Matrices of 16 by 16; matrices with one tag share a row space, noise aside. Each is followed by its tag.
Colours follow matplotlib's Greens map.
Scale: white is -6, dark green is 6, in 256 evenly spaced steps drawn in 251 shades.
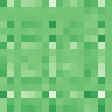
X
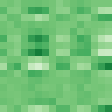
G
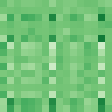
X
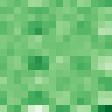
G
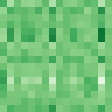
X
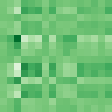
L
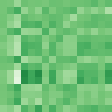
L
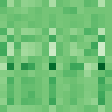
X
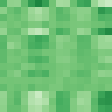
G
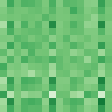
X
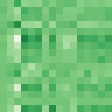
L
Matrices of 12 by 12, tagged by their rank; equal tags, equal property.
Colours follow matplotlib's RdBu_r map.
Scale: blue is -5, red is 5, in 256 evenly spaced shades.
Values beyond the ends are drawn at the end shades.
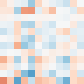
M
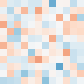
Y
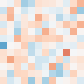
Y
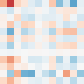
M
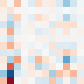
M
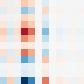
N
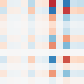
N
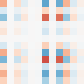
N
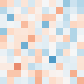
Y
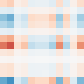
N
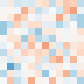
Y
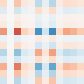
N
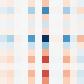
N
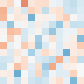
Y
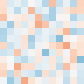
Y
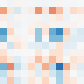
M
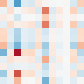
M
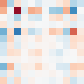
M
